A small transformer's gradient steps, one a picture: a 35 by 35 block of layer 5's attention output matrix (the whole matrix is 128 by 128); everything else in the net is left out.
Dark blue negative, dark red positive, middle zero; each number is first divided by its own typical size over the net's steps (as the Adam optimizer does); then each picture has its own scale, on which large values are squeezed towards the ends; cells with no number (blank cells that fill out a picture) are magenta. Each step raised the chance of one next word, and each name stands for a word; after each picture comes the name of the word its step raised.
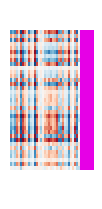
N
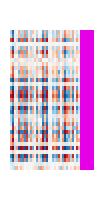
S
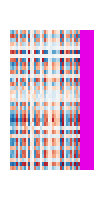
N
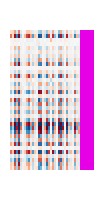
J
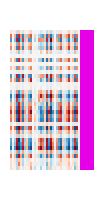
S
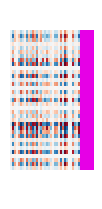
J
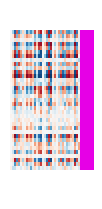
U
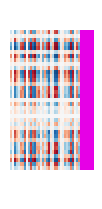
U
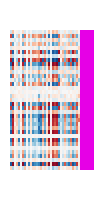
N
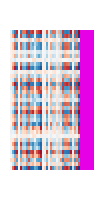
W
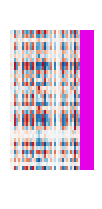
W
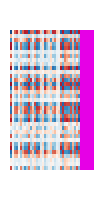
W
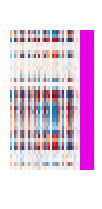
S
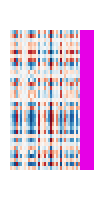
N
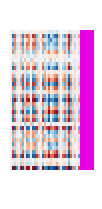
W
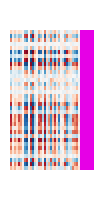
N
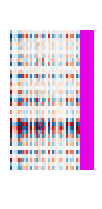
J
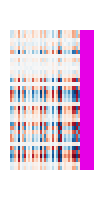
S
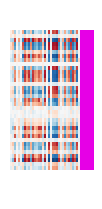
U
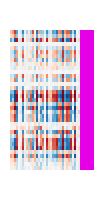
S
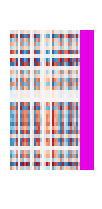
N
